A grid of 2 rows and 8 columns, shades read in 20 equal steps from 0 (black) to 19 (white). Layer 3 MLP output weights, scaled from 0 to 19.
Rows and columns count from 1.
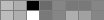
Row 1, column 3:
0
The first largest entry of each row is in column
1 3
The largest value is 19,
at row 2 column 3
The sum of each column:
28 26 19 17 20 22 21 20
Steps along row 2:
down up down up up down down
